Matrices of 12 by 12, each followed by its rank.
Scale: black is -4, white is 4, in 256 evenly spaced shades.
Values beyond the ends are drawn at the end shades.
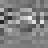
two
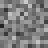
full rank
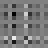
one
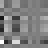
one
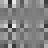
one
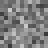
full rank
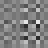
one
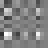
one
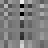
one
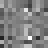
two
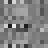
two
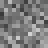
full rank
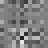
two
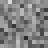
full rank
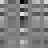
one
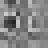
two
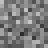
full rank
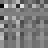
two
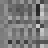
two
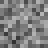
full rank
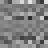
two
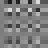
one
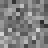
full rank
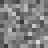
full rank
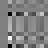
one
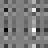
one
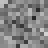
full rank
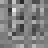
two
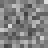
full rank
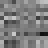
two
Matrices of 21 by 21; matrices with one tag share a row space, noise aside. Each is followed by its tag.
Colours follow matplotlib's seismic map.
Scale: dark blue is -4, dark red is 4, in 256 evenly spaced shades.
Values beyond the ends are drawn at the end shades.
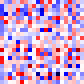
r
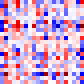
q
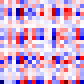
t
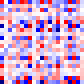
r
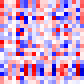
t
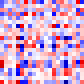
t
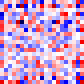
t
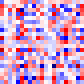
t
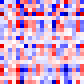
t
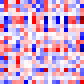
q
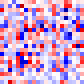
t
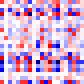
r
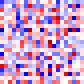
r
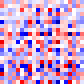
r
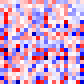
q
